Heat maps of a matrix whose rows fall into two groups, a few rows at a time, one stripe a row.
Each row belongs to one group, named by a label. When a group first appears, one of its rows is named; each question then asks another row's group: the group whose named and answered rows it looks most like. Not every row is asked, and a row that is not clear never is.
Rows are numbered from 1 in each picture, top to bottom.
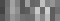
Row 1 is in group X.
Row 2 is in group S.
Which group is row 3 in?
S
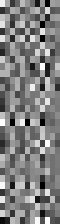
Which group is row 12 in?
S
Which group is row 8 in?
S
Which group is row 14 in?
X
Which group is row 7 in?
X
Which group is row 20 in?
X
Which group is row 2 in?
S
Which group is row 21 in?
S
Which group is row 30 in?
S
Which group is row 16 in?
X
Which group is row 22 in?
X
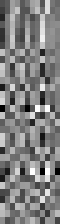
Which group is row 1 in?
S
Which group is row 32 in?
S
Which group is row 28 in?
S
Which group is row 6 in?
X
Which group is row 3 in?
X
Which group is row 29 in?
X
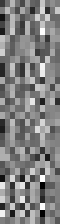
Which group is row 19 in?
S
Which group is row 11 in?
X
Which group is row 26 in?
X
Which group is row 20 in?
X
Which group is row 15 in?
S
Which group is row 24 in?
S
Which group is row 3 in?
S
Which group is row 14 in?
X
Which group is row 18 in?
X
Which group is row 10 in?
X
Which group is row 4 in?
X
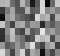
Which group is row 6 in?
S
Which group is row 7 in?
S
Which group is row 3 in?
S
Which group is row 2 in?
X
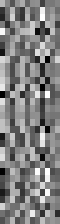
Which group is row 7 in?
X
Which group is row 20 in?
X
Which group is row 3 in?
X
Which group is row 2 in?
X
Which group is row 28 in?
S
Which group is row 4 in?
S
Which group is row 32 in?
X
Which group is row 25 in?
S
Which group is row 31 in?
S
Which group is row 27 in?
X
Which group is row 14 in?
S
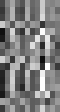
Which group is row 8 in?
S
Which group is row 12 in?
X
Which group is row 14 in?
S
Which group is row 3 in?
X
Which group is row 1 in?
X
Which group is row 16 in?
X
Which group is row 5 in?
X
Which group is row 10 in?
S
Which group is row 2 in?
X
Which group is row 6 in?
S
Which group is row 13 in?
X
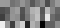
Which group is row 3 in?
S
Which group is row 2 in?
S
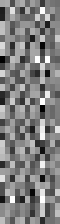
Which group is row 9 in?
S
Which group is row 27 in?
S
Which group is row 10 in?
X
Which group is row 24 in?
X
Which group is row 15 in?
X
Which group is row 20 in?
X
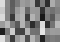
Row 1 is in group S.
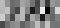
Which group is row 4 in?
S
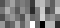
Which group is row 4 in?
S
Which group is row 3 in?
X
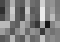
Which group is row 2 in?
X
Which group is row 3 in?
X
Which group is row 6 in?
X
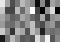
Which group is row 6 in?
S
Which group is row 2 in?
S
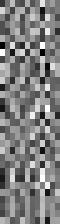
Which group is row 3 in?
S
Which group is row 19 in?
S
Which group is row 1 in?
X
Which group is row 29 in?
X
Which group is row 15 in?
S
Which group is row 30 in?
X
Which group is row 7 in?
X
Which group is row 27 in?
S
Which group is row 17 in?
S
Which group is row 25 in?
X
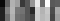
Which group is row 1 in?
S
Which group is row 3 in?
S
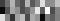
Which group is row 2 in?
S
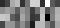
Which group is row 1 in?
S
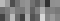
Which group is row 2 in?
X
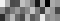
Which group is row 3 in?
X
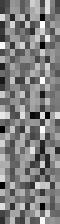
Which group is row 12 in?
X
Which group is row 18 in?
S
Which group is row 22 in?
S
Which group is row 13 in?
S
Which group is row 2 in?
S
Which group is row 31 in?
S
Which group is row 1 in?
S
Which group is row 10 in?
S
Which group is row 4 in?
X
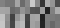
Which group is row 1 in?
S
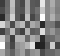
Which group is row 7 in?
S
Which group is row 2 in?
X
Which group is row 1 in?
X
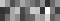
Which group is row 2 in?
S
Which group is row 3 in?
S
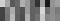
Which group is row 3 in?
X
